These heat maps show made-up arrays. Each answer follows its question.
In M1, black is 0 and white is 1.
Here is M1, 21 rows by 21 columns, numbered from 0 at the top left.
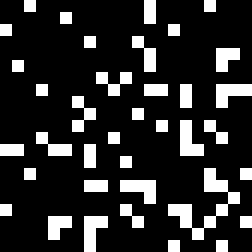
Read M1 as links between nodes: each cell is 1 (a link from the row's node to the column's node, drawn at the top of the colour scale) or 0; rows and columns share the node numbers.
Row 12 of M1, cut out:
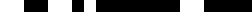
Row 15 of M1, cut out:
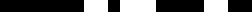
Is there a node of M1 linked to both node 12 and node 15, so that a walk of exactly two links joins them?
yes
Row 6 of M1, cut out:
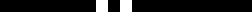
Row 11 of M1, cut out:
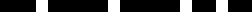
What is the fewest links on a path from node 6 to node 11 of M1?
3
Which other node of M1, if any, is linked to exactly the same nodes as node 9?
node 3
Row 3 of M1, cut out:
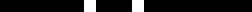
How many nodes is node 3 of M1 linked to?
2
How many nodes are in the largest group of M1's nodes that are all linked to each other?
3
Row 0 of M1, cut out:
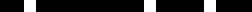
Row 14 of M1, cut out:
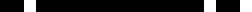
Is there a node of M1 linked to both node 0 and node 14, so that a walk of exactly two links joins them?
yes
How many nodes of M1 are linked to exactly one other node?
0
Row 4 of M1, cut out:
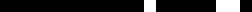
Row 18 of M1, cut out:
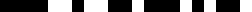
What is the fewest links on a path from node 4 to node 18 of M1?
1
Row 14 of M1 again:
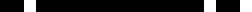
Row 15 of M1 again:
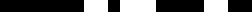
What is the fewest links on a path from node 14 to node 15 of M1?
2
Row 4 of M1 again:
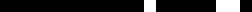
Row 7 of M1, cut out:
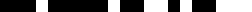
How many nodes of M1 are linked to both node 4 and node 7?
3
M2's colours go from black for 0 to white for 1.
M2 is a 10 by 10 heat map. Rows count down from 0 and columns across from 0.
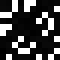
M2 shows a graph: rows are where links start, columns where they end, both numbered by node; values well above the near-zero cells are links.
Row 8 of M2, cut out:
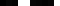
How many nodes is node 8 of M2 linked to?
3
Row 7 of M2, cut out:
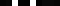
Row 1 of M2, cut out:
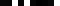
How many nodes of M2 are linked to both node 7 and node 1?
1
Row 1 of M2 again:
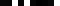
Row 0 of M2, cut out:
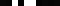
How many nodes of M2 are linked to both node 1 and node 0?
2
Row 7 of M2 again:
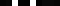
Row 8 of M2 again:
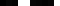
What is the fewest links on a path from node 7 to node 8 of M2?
4
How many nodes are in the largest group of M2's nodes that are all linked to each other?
2
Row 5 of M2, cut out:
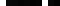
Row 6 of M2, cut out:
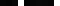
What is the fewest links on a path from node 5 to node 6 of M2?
5
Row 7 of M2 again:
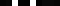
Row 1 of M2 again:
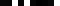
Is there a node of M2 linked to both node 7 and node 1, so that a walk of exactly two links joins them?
yes
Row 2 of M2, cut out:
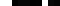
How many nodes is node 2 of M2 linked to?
3
